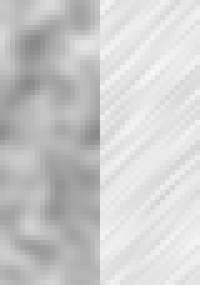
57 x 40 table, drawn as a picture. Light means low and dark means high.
The table splits into one row of 2 panels. Panel 1,1: low, blotchy. Panel 1,2: very low, slanting up to the right, faint in contrast.
